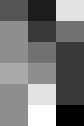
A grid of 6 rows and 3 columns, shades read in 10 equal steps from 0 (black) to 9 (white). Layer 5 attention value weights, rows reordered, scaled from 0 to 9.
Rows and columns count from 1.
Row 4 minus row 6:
1 -4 2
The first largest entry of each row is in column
3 1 1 1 2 2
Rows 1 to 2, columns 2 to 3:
1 8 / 2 4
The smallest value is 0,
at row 6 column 3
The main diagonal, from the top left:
3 2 2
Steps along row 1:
down up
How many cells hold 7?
0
